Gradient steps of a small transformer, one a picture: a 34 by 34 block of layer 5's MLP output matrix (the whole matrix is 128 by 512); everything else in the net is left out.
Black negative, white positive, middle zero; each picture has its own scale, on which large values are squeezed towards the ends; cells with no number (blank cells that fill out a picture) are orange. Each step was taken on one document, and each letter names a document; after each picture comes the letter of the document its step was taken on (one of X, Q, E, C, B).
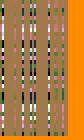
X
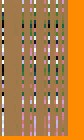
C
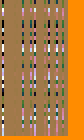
C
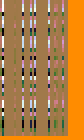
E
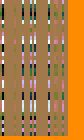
E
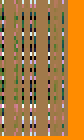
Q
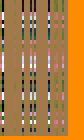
E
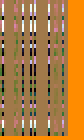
Q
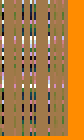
X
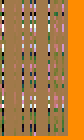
E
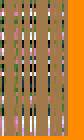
Q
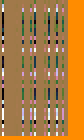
C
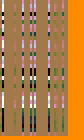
X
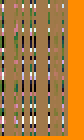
Q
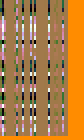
Q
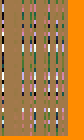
C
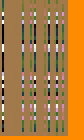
C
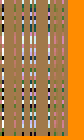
X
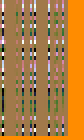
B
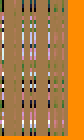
E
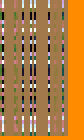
Q
